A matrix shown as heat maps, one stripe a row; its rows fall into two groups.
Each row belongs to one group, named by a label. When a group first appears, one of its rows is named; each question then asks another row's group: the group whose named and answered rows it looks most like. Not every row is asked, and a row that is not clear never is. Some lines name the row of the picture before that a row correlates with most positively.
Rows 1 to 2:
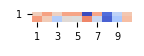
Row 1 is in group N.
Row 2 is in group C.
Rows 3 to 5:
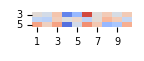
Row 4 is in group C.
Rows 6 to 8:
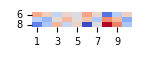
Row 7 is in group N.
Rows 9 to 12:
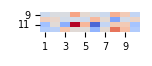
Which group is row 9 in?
N
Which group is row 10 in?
C
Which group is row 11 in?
N
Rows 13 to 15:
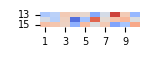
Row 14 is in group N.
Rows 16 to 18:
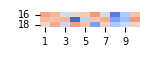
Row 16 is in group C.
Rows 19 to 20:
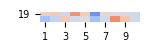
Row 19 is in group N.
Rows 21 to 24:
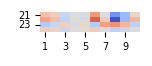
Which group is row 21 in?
C
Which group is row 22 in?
C
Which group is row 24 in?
C
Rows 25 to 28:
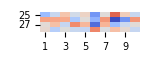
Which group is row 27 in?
N
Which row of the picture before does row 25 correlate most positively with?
23
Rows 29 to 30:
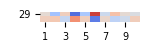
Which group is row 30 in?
N
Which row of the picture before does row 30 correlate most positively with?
27
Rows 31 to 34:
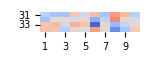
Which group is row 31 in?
N
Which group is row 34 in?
C
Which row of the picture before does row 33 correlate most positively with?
30
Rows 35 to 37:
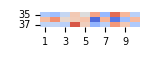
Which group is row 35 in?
N
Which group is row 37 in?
N
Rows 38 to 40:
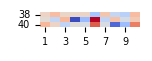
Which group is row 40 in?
C
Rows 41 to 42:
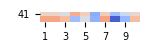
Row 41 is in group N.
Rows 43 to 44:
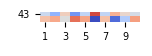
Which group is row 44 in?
N
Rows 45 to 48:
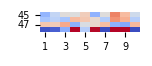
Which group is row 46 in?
N
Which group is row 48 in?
N
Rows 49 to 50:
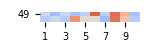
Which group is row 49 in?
N
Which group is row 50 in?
N
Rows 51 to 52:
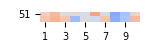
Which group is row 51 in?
C
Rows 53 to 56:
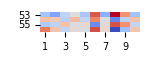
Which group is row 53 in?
N
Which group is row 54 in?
C
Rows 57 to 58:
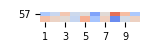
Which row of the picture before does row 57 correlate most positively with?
55
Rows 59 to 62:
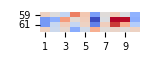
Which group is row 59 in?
N
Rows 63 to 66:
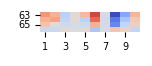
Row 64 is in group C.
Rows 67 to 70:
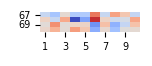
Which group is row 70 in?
N
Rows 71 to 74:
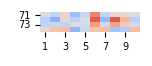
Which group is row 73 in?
N
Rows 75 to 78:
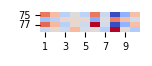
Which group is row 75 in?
C
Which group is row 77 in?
C
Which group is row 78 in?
N
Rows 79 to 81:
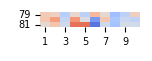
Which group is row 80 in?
N
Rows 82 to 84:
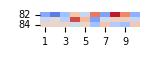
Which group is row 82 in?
N
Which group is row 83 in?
N
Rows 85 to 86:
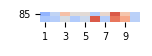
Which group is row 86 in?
N
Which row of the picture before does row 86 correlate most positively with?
82
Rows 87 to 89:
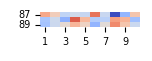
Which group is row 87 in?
C
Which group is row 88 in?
N
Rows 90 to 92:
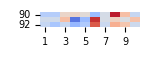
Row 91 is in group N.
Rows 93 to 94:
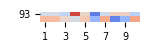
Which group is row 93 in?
N
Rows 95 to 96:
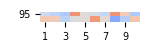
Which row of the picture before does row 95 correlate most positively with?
93
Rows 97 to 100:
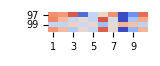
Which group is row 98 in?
C
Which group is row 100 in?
C
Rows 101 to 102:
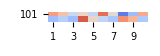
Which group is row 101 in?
C
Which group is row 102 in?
N
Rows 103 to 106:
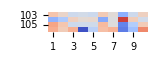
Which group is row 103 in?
C
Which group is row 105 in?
C
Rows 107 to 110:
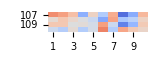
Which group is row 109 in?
C
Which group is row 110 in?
N
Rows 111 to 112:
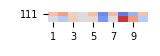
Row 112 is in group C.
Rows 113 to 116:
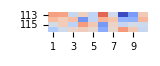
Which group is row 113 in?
C
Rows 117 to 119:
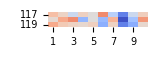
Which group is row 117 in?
C
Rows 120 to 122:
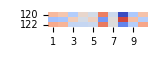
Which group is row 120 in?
C
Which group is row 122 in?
C
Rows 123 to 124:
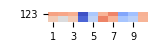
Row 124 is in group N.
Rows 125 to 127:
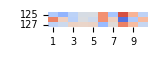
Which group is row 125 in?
N
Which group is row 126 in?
C
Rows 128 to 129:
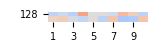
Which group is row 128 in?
N
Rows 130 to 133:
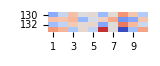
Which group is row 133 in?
C
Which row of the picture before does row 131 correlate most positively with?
129
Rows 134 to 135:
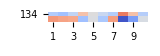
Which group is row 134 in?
N
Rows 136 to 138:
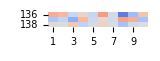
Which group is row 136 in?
C
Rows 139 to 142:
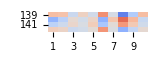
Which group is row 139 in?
C
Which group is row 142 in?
C
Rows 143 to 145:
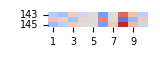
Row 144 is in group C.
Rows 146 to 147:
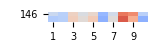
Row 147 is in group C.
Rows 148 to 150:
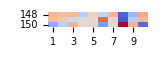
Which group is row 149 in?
C
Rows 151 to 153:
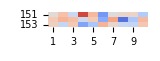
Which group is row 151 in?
N
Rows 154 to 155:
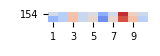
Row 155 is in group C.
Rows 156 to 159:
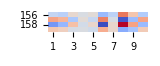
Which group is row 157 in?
C
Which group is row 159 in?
C
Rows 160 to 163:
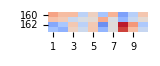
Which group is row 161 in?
C
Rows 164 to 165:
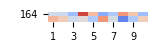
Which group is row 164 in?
N
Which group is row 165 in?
C
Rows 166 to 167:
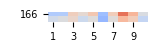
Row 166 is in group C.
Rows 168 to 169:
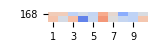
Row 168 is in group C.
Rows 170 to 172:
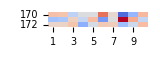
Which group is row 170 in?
C
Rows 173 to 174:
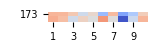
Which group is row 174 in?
C
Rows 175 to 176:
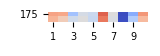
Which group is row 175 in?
C
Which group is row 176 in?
C
